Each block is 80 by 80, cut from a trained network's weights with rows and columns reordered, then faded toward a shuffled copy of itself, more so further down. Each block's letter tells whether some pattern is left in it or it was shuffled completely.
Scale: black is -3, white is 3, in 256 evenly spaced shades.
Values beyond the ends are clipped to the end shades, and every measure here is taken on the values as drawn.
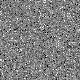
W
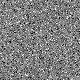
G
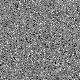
G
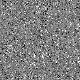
W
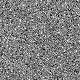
G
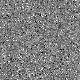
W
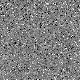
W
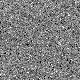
G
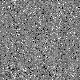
W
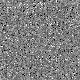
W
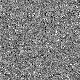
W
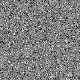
W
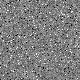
G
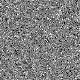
W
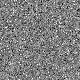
G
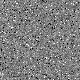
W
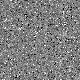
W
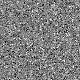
W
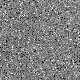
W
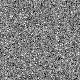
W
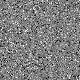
W
